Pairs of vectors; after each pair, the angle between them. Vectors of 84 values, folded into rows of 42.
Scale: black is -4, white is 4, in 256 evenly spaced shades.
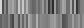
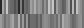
nearly opposite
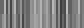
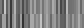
nearly parallel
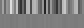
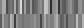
partly opposed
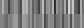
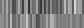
orthogonal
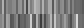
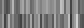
partly aligned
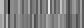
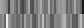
partly aligned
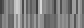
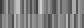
nearly parallel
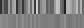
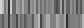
partly opposed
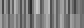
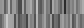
orthogonal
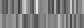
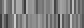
partly opposed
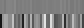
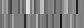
orthogonal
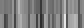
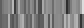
partly aligned
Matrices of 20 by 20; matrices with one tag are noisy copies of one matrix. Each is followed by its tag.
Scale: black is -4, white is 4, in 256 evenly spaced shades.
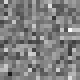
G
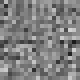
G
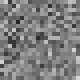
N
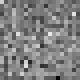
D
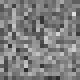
D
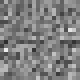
G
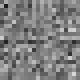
G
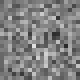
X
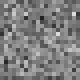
D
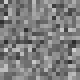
G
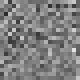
N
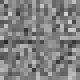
G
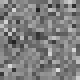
N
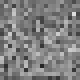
D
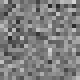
N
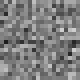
G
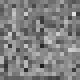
D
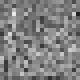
D
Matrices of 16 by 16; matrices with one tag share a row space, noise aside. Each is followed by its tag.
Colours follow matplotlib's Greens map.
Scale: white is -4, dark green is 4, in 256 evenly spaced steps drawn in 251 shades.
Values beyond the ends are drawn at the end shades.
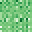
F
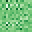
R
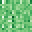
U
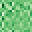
U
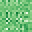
R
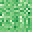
F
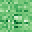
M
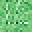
R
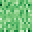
F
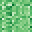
U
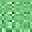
U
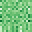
F
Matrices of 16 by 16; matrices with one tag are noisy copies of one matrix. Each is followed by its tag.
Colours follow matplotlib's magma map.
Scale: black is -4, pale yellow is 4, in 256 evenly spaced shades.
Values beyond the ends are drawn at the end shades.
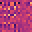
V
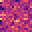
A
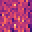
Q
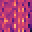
Q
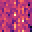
Q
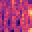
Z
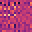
V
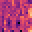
Z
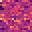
A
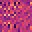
V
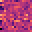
A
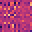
V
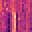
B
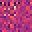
V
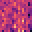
Q
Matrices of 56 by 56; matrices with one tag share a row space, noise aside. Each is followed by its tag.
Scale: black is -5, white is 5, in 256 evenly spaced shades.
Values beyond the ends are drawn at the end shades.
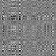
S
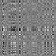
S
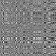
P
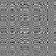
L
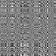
L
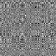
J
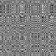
J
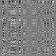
S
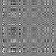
S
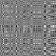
P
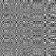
P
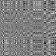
P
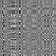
S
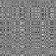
J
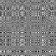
J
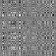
S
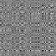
J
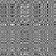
L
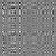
S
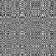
J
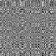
J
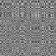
J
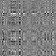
S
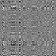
S
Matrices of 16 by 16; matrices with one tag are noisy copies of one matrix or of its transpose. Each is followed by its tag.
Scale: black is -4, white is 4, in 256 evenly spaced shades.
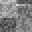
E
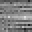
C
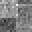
E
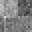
E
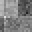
E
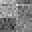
E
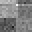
E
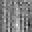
C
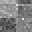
E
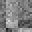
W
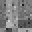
W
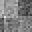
E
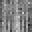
C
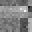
W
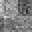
E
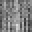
C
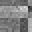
W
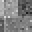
E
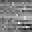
C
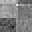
E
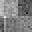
E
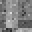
W
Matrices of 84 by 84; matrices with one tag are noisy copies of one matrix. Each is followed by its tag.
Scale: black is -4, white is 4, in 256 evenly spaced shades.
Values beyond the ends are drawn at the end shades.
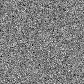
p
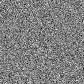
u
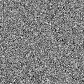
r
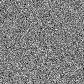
u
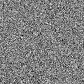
r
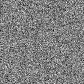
p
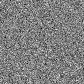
u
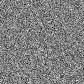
u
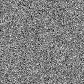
p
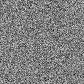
p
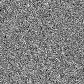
u
